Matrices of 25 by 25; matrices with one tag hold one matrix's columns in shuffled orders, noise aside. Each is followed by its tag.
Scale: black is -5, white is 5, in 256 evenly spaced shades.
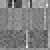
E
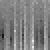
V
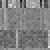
E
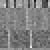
E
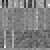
E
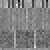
E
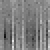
V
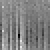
V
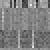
E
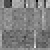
E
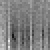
V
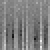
V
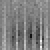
V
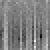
V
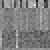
E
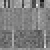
E
